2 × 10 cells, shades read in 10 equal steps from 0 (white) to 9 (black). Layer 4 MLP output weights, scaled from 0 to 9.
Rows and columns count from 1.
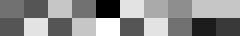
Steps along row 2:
down up down down up down up up down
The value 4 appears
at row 1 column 8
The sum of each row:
39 42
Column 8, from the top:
4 5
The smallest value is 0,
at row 2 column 5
